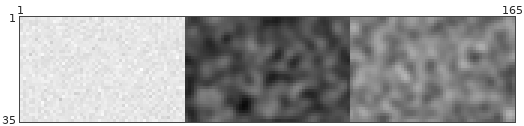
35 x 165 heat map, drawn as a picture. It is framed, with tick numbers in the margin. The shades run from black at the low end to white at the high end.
The table splits into one row of 3 panels. Panel 1,1: very high, fine-grained, faint in contrast. Panel 1,2: low, blotchy. Panel 1,3: middling, blotchy.
